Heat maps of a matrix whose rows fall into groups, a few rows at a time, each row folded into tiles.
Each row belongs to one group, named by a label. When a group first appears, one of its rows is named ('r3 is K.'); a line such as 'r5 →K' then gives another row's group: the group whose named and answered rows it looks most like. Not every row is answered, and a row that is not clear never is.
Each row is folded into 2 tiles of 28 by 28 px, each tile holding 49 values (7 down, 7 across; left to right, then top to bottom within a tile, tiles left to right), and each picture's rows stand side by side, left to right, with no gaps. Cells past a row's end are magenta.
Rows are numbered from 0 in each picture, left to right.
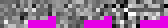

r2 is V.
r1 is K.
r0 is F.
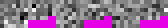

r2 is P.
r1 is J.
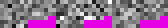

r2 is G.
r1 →K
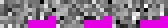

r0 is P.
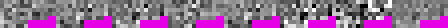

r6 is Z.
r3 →V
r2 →F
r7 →F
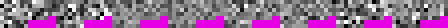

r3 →Z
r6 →J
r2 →G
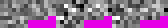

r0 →J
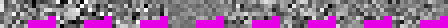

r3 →K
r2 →F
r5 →K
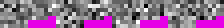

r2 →F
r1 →J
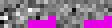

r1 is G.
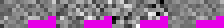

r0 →K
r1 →K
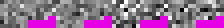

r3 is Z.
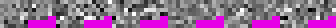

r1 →K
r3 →J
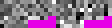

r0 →K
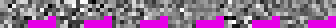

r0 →K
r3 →V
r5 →J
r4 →J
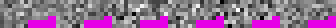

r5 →J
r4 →Z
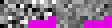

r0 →Z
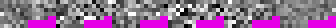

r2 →V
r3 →G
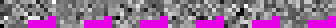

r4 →G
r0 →K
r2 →P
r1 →F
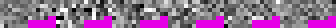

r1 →P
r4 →K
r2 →Z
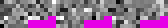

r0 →K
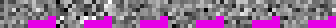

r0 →Z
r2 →Z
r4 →V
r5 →P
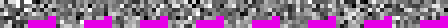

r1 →F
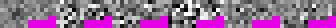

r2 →J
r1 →J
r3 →V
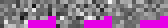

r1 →K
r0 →F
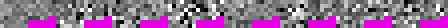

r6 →Z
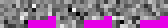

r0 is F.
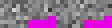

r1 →V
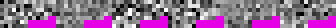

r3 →V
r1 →Z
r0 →Z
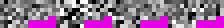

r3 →F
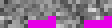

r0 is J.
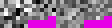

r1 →G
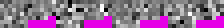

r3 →Z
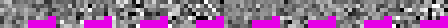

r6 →G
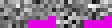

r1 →J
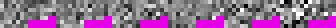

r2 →J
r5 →V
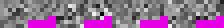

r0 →G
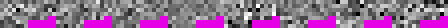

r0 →G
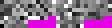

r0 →K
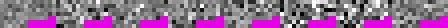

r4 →G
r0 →P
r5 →Z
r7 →J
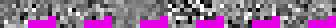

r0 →F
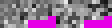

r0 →F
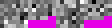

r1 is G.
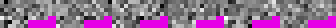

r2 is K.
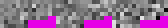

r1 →J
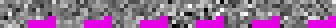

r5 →K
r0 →P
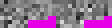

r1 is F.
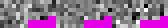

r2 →F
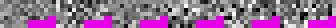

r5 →F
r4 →P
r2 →V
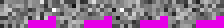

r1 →G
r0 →P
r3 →G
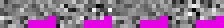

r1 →P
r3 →V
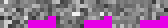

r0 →J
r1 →V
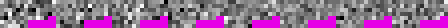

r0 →P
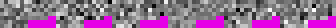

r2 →P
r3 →G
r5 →F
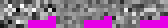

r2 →Z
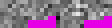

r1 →V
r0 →K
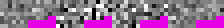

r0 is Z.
